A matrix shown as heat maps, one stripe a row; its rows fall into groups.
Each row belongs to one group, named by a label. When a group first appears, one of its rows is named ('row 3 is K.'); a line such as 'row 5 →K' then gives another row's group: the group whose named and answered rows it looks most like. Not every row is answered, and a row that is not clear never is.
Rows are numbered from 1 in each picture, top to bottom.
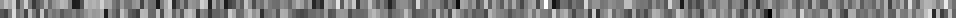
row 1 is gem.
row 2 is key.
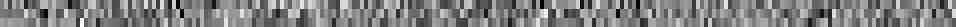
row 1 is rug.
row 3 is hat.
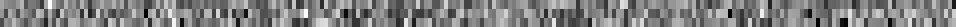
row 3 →key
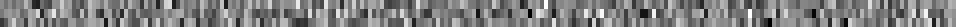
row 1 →gem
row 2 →hat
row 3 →key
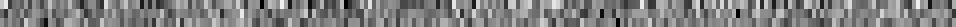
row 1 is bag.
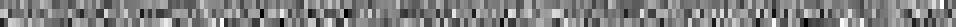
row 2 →bag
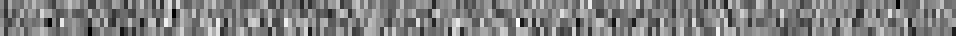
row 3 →gem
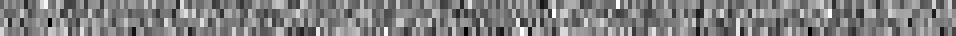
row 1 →rug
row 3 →gem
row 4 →hat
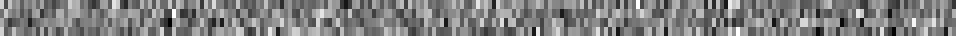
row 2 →key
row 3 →bag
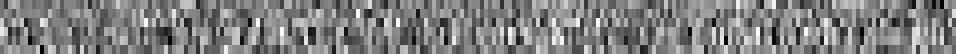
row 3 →rug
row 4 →bag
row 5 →bag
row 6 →hat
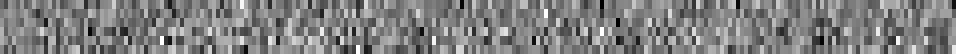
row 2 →gem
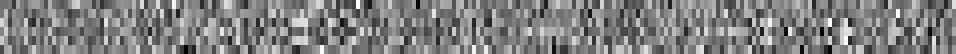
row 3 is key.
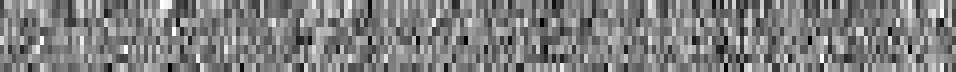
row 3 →rug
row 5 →hat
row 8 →bag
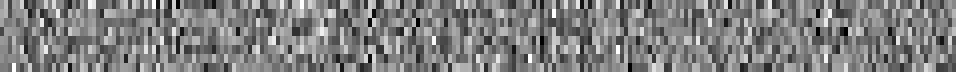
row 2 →key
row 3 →hat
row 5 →rug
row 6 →rug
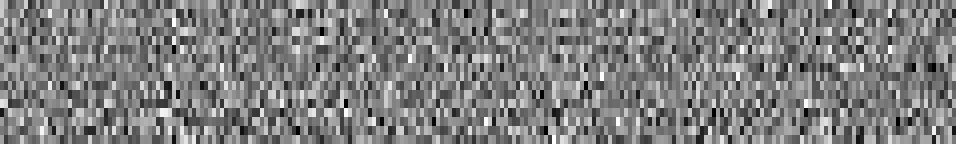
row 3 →key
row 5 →key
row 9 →gem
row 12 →bag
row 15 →rug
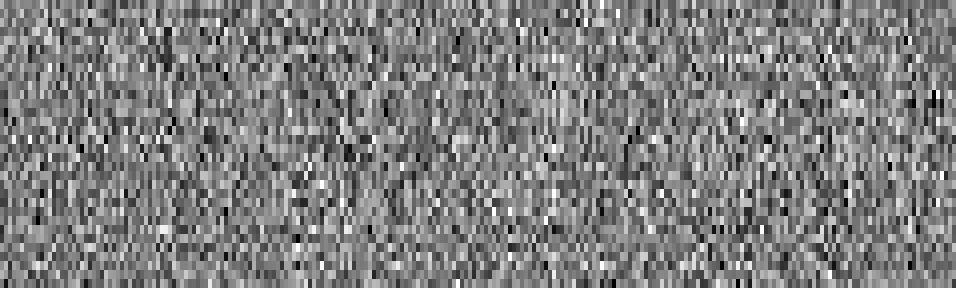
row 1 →gem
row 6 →key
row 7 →bag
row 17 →bag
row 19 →hat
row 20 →bag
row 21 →key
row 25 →gem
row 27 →rug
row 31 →key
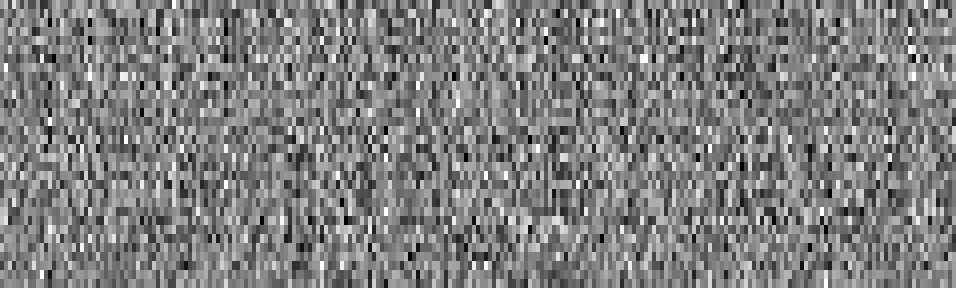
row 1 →key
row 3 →gem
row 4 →gem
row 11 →key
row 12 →gem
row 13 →gem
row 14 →hat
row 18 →hat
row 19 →key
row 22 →key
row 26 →hat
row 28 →hat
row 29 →rug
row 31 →hat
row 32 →hat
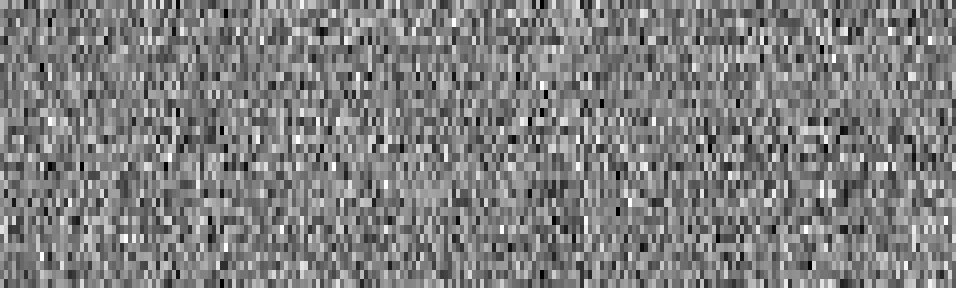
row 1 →rug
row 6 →bag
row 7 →bag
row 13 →rug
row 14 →hat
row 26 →bag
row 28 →hat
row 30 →gem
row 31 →rug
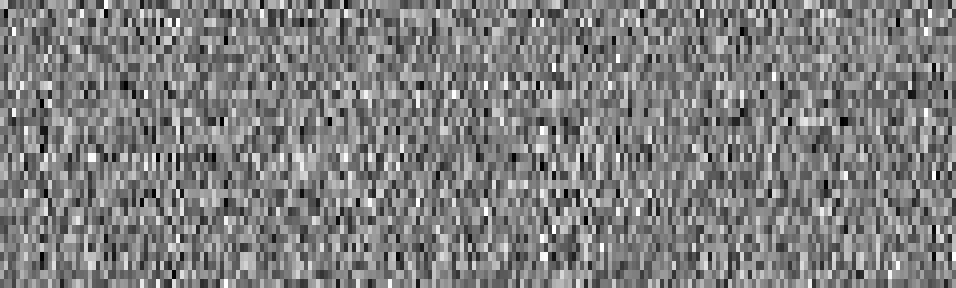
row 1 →bag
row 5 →gem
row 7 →rug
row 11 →gem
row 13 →key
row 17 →hat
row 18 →rug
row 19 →rug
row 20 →key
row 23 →gem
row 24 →rug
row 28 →gem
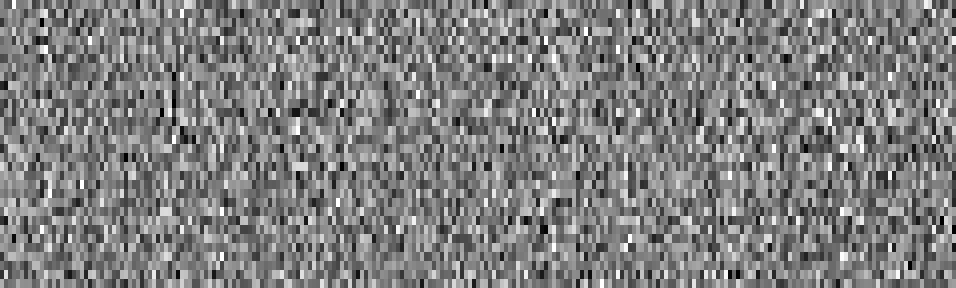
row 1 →key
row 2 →rug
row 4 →gem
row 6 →rug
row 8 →rug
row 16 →key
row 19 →key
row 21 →hat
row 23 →gem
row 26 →rug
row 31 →rug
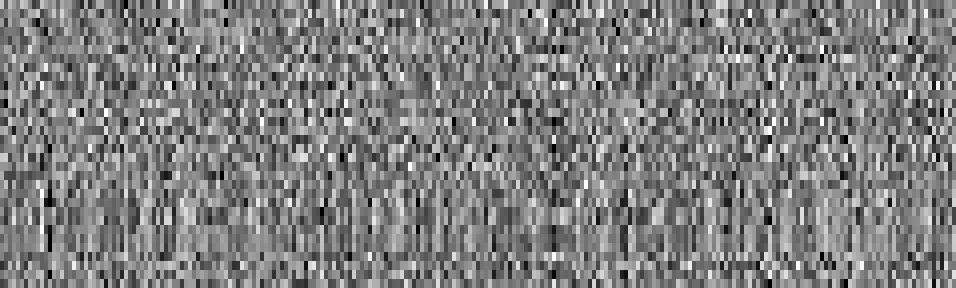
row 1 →gem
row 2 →hat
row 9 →hat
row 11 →gem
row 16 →key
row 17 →hat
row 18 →key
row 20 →bag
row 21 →gem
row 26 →hat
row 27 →hat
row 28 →hat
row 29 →bag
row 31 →hat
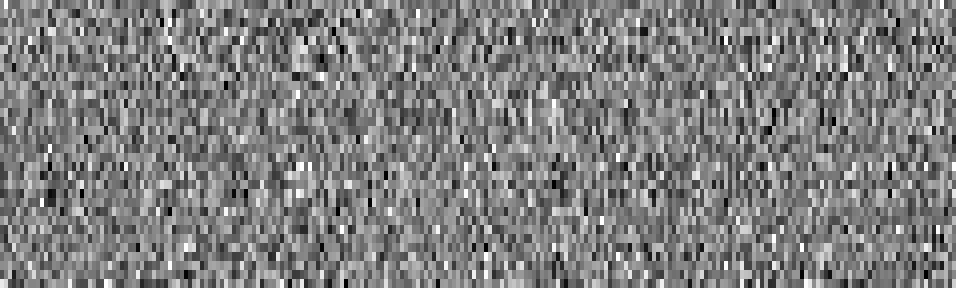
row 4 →hat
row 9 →key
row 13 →bag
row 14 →bag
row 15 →key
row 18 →rug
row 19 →hat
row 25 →gem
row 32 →bag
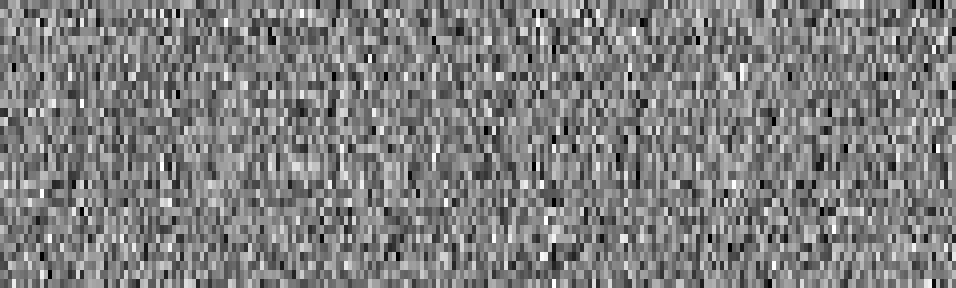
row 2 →rug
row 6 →key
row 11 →rug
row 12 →hat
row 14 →bag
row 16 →hat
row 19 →rug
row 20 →rug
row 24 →bag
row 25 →gem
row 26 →bag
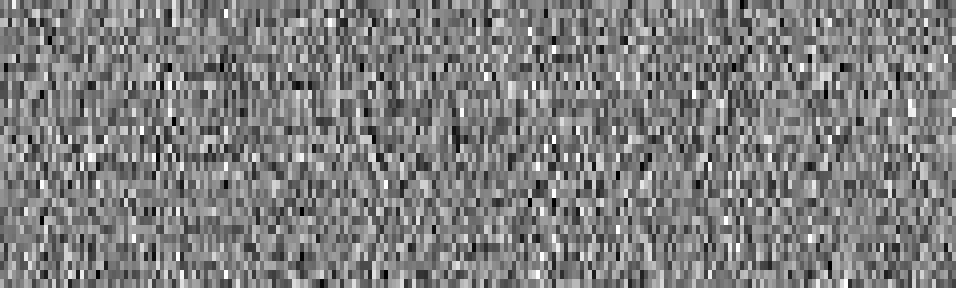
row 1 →key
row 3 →key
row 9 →rug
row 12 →gem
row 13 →gem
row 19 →hat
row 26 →rug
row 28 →rug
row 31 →hat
